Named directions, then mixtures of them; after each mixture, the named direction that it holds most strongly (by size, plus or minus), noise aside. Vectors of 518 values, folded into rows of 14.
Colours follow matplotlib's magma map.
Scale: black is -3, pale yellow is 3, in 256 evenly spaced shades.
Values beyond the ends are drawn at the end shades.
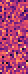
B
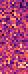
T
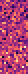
B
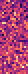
T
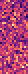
T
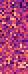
T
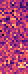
T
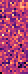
T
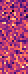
T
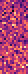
T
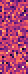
B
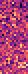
T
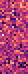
T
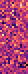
T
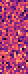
B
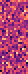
B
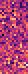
T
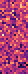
T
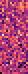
T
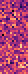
T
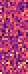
B
